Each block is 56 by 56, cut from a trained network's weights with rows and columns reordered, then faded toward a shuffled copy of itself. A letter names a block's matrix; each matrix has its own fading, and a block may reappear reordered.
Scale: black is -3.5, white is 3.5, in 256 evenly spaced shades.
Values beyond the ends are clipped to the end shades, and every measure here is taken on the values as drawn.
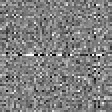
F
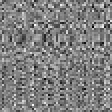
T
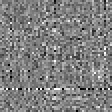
F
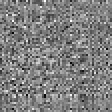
F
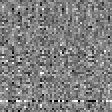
F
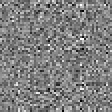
F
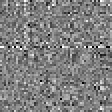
F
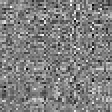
F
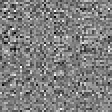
F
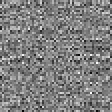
T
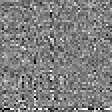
F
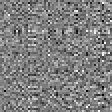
F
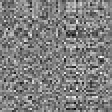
T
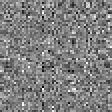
F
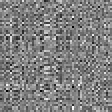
T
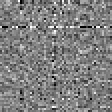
F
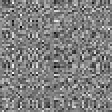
T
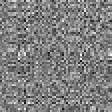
T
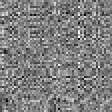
T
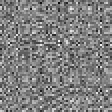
T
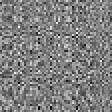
T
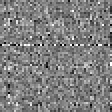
F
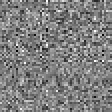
F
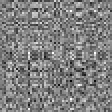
T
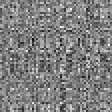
T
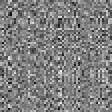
T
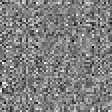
F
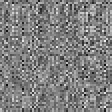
T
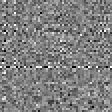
F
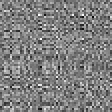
T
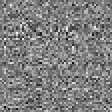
F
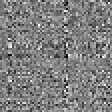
F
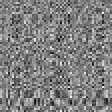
T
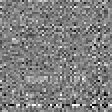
F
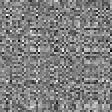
T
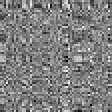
T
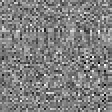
F
